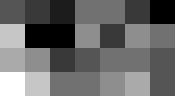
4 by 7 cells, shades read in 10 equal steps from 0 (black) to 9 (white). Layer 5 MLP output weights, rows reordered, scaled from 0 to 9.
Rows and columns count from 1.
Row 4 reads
9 7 4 4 5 6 3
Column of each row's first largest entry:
4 1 1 1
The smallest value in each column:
3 0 0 3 2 2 0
